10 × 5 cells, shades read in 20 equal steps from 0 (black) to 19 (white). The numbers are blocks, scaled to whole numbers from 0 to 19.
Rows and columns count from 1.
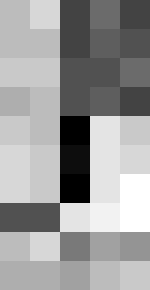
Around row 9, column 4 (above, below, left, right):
18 14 9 11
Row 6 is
16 15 1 17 16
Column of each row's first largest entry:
2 1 1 2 4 4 5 5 2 5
